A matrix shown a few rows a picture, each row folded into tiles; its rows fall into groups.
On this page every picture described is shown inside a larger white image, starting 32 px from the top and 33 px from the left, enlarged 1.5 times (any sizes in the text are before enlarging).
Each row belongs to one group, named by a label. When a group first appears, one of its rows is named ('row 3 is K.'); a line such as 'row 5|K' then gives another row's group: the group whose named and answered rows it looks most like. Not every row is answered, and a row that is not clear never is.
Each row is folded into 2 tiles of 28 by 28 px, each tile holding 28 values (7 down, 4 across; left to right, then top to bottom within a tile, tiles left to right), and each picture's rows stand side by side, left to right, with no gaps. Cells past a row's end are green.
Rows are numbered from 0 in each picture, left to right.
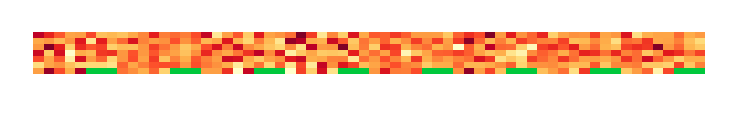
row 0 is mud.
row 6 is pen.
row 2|pen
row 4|mud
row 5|mud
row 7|pen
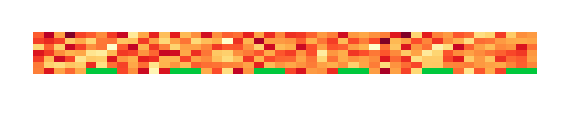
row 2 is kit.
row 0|mud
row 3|mud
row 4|mud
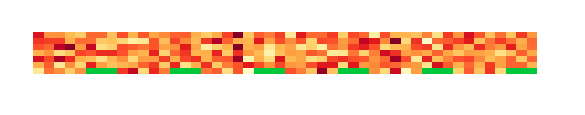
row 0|pen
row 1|kit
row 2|mud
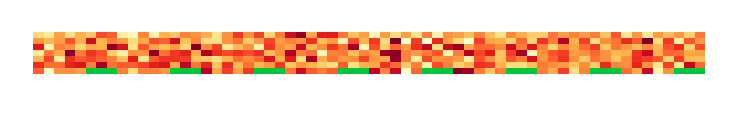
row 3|mud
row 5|kit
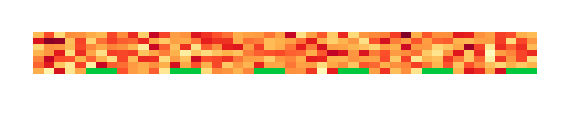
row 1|mud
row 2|pen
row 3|pen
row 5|mud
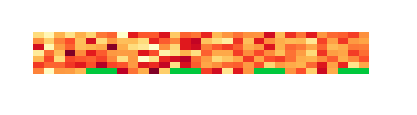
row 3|kit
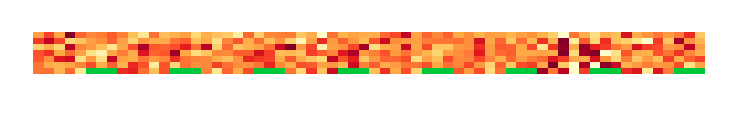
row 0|mud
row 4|mud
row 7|kit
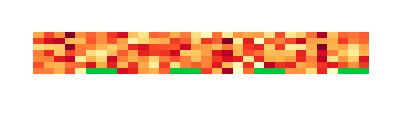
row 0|mud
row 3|mud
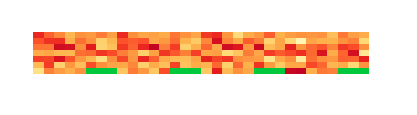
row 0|pen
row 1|pen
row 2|pen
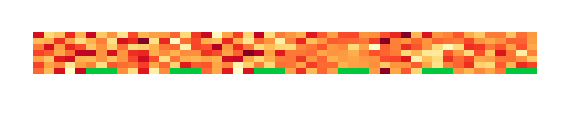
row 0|pen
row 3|mud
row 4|mud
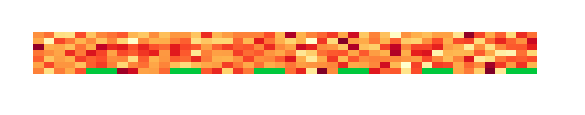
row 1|kit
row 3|kit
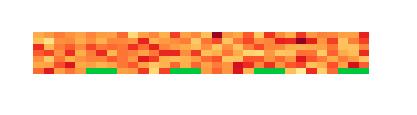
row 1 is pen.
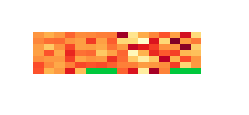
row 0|mud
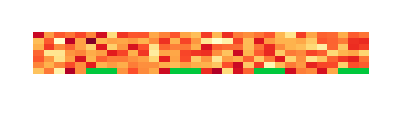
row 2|kit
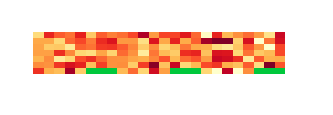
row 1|kit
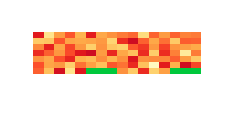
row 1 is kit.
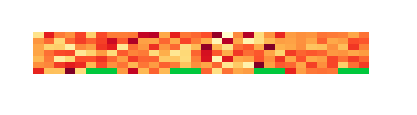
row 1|mud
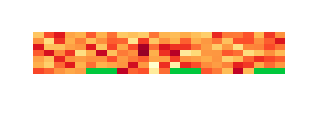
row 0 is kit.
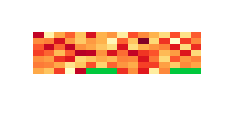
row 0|pen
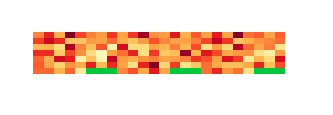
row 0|mud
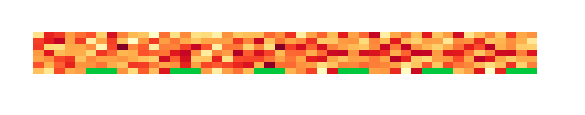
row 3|pen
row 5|pen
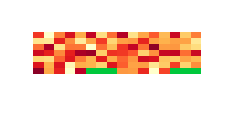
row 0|pen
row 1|pen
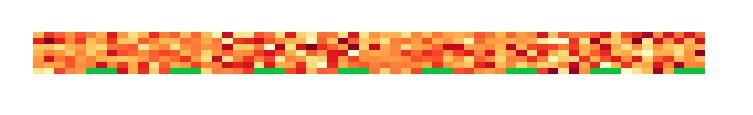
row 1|pen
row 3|kit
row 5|kit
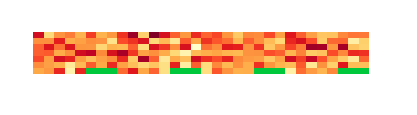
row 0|pen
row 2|pen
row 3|pen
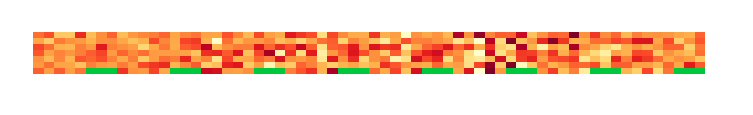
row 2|kit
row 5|kit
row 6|mud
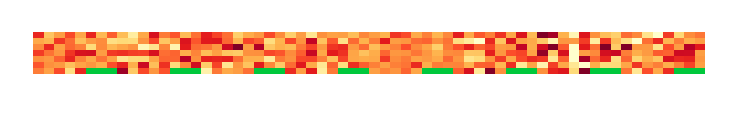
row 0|pen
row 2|pen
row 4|mud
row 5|kit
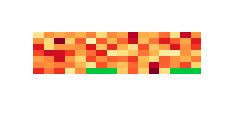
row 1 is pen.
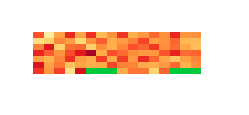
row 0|pen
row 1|pen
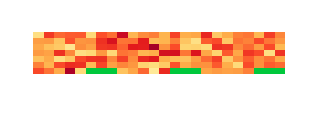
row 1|pen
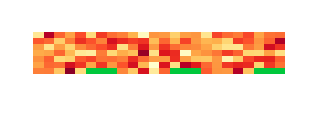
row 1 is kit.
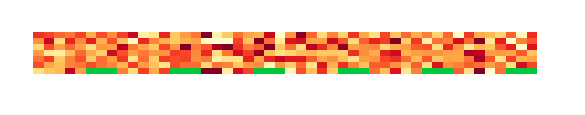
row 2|kit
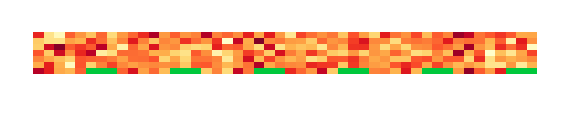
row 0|kit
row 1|mud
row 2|kit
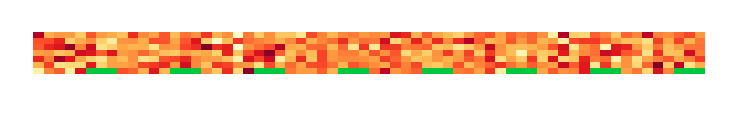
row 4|mud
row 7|kit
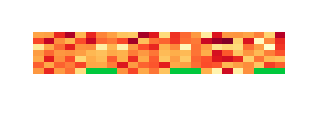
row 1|mud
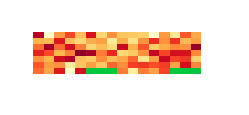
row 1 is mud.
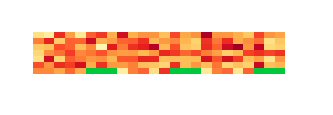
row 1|pen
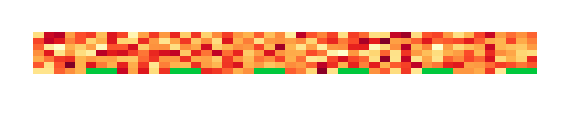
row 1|pen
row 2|kit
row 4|mud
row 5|mud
